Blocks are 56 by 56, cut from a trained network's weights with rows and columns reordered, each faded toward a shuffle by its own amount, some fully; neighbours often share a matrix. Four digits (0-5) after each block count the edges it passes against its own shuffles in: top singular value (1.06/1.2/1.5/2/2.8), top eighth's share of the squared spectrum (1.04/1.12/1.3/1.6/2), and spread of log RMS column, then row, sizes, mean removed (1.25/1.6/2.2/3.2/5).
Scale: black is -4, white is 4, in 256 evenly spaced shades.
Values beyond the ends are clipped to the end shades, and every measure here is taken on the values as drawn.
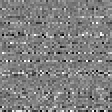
4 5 0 4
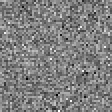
0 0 0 0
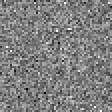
0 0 0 0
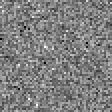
0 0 0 0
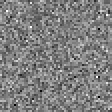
0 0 0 0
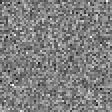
0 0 0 0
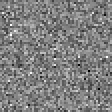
0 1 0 0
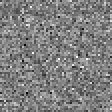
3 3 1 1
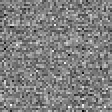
3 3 1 0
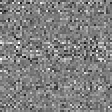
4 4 1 3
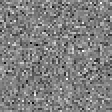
2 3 0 2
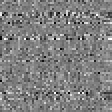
4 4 0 3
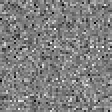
2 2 0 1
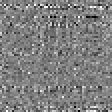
4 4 1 3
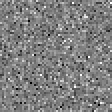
1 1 0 0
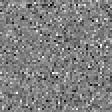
2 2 0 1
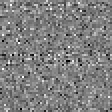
3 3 0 2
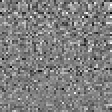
3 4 0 3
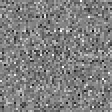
2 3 0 2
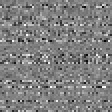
4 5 0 4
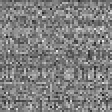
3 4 1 2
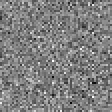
3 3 1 1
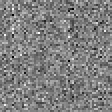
3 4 2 1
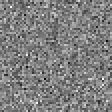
1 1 0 0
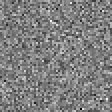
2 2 0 0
